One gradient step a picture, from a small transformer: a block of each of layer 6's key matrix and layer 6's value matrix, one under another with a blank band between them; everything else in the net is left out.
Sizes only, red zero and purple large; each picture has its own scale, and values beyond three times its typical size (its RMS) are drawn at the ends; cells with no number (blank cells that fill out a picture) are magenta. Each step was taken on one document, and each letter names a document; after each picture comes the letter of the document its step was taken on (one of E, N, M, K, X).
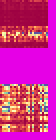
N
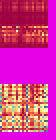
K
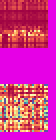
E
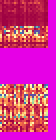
E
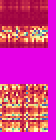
K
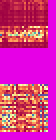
N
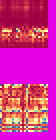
K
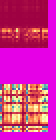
K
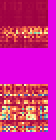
N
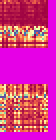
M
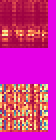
M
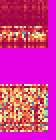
E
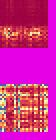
M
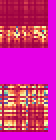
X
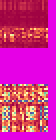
N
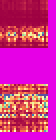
N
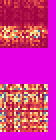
M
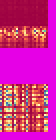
X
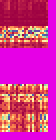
N
